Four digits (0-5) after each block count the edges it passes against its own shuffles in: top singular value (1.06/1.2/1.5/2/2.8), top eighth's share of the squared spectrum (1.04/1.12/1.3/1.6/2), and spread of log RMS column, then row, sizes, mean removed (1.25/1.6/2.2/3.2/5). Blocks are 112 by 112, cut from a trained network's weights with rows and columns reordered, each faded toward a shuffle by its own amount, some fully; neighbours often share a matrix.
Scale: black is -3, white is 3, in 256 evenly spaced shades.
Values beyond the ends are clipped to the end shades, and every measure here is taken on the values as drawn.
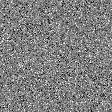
0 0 0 0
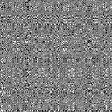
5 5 3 3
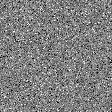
1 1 0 0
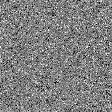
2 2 1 1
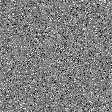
0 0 0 0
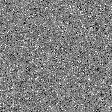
1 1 0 0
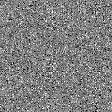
3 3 1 1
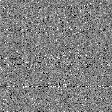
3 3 1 3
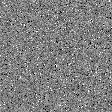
0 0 0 0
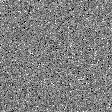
0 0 0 0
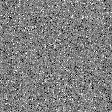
1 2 0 1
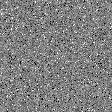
0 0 0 0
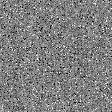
2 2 0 1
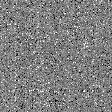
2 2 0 1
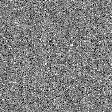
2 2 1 1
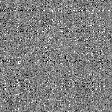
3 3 2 3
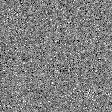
1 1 0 1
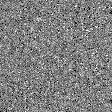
1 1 0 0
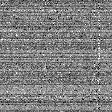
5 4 2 2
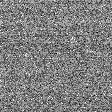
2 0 0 0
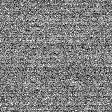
3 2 0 0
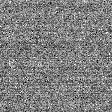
3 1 0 0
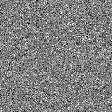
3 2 1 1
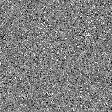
2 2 1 0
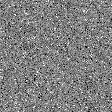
2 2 1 1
